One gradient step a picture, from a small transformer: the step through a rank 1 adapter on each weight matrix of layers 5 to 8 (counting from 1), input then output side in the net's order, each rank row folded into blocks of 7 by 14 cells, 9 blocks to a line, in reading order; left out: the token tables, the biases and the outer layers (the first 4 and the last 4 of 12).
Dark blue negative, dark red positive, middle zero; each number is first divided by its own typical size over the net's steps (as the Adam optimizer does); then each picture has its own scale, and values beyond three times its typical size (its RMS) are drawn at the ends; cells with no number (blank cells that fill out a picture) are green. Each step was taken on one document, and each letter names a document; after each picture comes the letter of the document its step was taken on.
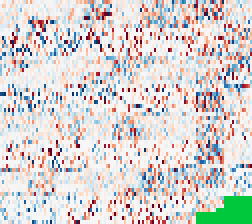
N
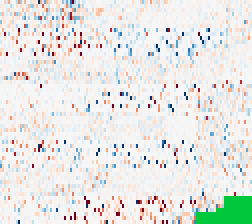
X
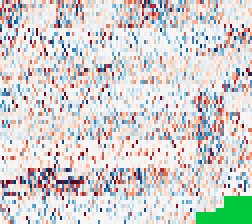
N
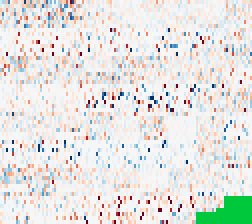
X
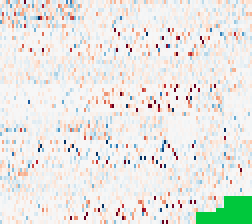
X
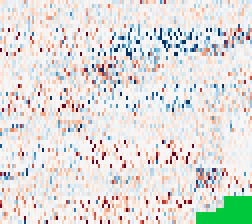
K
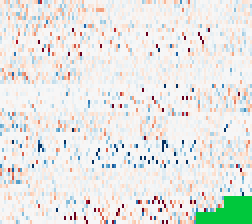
X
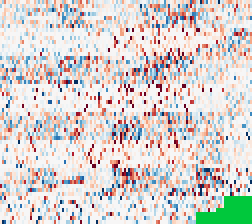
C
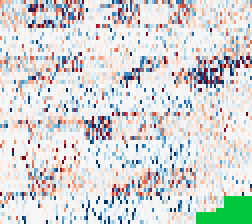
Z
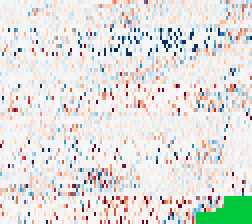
K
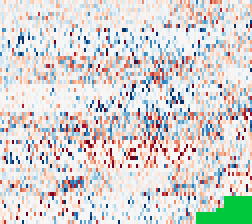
C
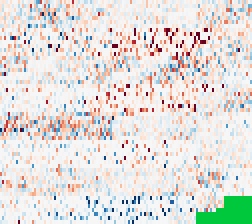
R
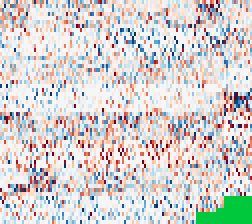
C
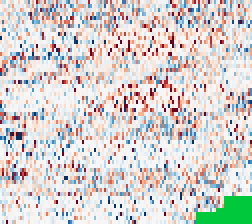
R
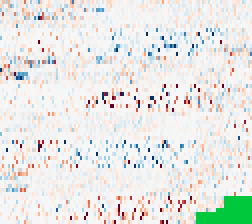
X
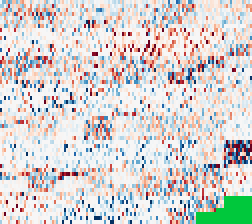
Z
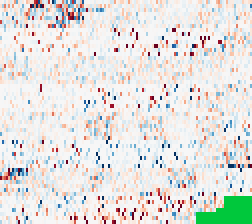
X
